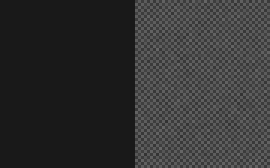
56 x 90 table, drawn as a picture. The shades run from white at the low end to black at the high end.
The table splits into one row of 2 panels. Panel 1,1: very high, flat. Panel 1,2: high, checkered.
